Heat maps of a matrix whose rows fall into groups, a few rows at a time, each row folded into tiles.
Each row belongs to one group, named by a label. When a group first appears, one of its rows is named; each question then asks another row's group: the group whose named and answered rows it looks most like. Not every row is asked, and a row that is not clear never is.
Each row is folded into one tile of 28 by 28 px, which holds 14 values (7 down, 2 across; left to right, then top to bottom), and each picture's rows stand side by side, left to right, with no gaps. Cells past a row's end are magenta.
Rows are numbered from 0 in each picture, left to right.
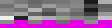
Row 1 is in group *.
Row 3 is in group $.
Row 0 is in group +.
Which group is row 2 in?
*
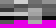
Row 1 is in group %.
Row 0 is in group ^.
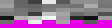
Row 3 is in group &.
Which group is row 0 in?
&
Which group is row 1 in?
$
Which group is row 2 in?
%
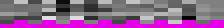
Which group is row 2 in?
$
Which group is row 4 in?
^
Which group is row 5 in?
+
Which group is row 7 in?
*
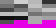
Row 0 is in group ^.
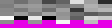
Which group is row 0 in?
+
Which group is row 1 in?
+
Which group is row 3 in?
*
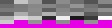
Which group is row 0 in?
$
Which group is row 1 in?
+
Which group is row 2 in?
+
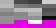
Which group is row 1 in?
%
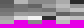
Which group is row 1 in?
+
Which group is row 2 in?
*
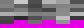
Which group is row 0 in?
^
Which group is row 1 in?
^
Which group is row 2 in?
+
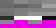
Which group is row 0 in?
&
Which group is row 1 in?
+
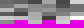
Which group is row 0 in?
*
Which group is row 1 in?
%
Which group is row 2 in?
$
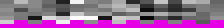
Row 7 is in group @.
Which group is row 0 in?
%
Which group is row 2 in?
$
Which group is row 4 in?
*
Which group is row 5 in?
^
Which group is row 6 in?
^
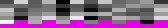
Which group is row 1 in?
$
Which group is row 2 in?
$
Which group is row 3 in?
^
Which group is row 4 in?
*
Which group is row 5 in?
@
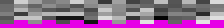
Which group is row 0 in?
&
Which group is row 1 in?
+
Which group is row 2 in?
^
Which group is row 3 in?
@
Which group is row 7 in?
$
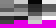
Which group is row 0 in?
^
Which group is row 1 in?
$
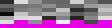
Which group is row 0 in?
$
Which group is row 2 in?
%
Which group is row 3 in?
@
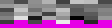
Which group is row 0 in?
@
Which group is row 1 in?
&
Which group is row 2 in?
%
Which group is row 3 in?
@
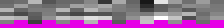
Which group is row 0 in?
*
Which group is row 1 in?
@
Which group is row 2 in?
*
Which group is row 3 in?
*
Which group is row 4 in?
@
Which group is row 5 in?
$
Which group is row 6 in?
+
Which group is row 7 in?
@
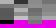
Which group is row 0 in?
@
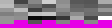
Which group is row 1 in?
^
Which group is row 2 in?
&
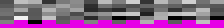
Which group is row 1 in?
@
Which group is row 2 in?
&
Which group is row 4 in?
^
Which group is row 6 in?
^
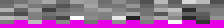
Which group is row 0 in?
*
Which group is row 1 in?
%
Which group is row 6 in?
%
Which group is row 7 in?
@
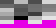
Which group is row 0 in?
%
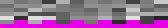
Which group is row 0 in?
+
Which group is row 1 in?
*
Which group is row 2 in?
@
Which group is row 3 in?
@
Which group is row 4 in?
@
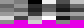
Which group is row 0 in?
+
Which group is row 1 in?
$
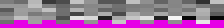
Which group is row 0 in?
@
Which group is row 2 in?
&
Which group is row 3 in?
+
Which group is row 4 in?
$
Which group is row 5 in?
+
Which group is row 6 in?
+
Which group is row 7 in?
%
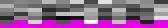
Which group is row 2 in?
^
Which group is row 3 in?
%
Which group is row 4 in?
%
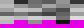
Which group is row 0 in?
*
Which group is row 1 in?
*
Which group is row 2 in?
@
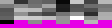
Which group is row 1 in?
*
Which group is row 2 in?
$
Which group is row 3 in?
$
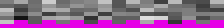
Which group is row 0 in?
%
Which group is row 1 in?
&
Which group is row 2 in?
*
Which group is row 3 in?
&
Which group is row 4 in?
^
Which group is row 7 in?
^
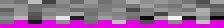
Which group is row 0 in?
@
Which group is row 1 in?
@
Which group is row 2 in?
+
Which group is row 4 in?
%
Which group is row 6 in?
+
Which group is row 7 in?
%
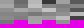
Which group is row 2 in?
+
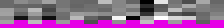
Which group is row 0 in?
%
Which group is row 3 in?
^
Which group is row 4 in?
+
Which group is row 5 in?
$
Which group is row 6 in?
*
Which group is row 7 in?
@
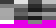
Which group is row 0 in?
%
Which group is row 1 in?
^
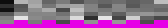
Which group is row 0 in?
$
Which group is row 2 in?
@
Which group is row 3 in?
&
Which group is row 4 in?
&
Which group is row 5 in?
^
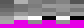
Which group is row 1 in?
+
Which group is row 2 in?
+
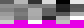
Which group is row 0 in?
%
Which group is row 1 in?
%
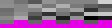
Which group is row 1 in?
&
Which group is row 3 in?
^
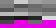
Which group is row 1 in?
&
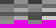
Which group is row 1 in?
&
